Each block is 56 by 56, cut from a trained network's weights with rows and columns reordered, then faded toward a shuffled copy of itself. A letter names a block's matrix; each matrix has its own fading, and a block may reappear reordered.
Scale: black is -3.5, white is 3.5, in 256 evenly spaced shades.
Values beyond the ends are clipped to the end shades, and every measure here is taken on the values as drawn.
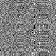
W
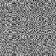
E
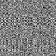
E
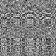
E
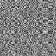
E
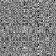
W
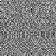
W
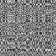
E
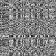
E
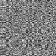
E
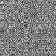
W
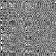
W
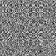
E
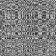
E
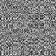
E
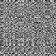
E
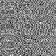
W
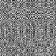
E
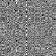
W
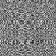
E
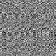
E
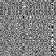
W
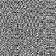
W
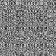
E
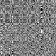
W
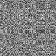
W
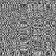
E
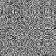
E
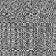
E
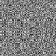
E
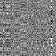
W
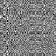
W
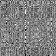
W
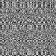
E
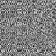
E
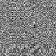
W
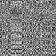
E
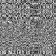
E
